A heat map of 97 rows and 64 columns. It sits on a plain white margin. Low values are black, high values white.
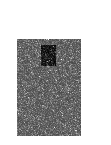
Mirror symmetry: none. Odd rows or columns: none. Odd patch: lower, in the top middle. Stripes: none. Ninth with the lowest average: top middle. Histogram: heavy tails on both sides.
